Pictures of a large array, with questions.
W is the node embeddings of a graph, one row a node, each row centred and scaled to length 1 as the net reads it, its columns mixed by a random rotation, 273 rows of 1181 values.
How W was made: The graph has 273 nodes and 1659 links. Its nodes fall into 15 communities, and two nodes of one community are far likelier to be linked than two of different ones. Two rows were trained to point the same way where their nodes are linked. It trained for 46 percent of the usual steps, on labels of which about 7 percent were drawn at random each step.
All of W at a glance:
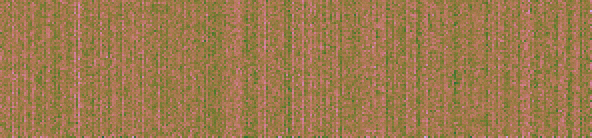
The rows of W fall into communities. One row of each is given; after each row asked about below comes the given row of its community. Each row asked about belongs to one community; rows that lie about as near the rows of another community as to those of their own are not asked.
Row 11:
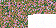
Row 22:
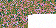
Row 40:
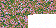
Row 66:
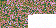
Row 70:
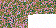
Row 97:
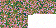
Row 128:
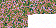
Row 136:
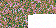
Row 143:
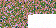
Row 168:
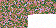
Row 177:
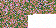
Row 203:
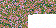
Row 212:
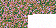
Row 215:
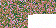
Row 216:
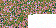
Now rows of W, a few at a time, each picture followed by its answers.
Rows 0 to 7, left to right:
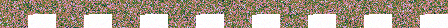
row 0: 203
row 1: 212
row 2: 22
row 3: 22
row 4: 136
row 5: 177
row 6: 128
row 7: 136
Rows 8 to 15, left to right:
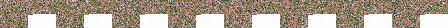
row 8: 11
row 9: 97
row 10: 66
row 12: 215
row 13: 215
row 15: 212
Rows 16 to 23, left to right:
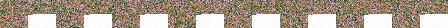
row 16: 212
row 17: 212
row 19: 11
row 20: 203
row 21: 66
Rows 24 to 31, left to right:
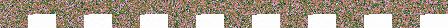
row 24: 203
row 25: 177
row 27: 143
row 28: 215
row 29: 136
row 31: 215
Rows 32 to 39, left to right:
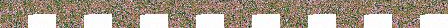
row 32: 136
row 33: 40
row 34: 177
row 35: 22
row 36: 128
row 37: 168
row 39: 70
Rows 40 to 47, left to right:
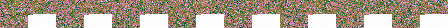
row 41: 143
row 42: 128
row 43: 168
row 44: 66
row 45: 66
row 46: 215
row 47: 128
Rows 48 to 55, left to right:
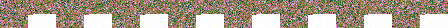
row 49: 40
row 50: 136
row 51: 97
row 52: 216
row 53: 22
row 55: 143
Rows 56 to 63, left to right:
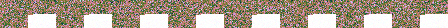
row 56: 128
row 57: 128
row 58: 136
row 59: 212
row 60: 168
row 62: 40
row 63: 177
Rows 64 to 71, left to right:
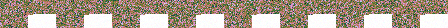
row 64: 136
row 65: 128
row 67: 215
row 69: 177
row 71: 143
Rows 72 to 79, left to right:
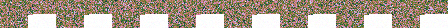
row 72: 216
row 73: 215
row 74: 128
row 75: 168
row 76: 70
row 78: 215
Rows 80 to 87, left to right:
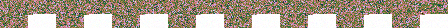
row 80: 128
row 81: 128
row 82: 40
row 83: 168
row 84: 216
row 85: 97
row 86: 203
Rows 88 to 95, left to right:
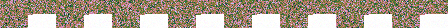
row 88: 128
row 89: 216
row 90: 136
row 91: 215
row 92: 215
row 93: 97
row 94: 136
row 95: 66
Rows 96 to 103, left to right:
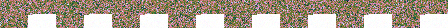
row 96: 168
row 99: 216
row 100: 128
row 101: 128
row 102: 22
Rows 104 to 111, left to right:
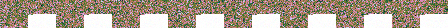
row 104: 216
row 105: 143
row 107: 177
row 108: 177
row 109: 66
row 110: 22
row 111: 212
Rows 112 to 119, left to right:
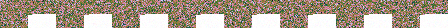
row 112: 203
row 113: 177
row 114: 143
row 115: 212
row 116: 168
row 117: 212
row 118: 11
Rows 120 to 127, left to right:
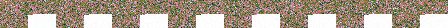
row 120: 177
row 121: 143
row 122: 40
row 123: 11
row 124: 40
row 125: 177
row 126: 216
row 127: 168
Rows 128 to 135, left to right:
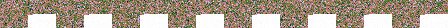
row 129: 215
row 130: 22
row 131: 11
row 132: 22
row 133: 11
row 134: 40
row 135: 40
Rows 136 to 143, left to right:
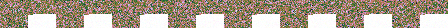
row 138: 22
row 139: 136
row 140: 212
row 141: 177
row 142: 143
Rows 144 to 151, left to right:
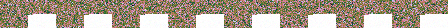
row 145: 215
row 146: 11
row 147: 212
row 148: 203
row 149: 70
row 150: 168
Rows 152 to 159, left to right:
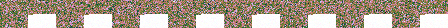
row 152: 215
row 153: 212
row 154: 136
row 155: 177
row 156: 212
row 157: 177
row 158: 143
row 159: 215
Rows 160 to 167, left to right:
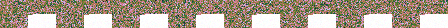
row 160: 215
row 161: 66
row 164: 212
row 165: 212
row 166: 40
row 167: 66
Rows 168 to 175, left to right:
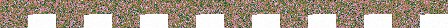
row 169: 11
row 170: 66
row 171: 22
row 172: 66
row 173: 22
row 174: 66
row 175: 143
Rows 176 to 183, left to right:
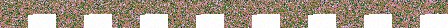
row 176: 128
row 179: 11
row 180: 40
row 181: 70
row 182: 128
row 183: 215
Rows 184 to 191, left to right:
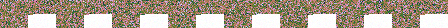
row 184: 70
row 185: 70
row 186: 11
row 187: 136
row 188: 22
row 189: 168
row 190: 203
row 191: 177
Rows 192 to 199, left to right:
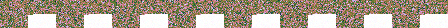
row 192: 136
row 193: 66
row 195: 177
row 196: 22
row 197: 97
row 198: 97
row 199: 168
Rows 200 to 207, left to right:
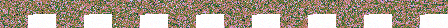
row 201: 212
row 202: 97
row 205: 128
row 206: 143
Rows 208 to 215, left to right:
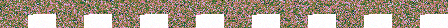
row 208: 66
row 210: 22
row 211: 168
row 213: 212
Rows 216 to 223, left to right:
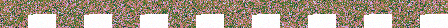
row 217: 66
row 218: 203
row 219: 136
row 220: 143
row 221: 216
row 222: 216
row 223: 70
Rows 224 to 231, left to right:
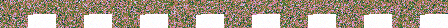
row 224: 128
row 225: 11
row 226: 66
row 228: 168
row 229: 97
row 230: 22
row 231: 97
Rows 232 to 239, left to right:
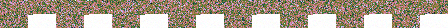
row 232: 11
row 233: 66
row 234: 136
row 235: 177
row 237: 215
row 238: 216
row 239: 215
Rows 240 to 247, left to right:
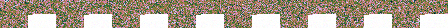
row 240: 177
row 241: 215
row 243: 136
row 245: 22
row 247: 215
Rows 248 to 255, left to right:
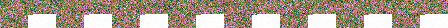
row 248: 136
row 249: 143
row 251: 136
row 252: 216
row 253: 40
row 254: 22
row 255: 136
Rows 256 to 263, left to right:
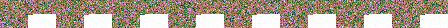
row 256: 177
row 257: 216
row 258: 11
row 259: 168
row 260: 22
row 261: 216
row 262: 216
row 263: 11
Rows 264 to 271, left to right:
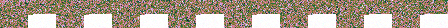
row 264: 177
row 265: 40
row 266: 22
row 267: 66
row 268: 128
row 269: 22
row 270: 212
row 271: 203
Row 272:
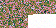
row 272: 128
